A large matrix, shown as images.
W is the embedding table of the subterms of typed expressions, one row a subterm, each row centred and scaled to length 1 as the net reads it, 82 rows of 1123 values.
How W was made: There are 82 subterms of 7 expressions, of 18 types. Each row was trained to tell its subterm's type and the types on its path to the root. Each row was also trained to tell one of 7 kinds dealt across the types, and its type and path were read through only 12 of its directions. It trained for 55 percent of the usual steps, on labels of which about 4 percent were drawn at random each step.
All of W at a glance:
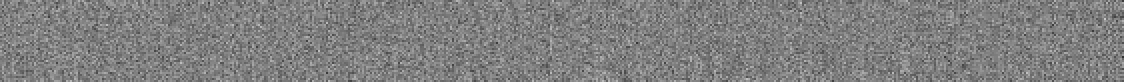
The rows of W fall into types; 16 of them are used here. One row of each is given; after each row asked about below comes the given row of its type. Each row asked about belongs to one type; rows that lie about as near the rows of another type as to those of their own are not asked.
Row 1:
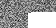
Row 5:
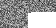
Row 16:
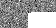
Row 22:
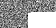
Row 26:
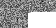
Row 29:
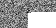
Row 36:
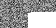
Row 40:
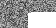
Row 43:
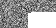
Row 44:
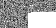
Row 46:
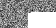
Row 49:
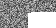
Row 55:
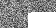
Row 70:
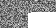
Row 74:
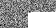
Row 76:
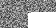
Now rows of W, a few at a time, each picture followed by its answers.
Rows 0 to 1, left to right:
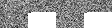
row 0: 5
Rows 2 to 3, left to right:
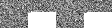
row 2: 55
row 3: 55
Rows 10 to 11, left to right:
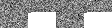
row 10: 26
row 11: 46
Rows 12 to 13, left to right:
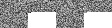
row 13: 55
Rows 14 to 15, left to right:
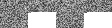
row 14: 49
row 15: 1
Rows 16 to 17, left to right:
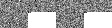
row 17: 22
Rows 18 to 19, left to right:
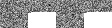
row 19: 36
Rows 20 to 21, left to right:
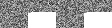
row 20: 70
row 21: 36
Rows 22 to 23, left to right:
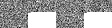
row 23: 44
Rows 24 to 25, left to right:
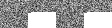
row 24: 1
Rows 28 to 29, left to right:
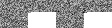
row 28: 55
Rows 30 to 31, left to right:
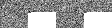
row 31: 74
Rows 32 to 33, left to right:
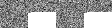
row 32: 70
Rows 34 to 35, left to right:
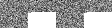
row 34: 29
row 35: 76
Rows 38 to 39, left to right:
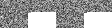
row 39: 5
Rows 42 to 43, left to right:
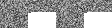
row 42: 70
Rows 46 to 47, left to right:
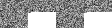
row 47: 29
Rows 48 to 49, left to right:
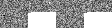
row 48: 26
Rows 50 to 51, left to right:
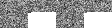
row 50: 5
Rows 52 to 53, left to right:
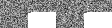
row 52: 44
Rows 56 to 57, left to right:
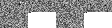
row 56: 22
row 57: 49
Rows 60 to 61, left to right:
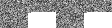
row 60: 16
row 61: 70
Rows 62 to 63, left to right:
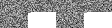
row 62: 44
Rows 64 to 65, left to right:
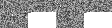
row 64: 44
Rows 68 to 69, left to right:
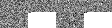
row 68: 22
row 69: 16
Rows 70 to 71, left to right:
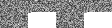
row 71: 76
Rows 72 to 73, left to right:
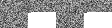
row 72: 76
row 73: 74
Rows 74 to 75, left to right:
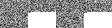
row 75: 46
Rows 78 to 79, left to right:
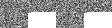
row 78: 26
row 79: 26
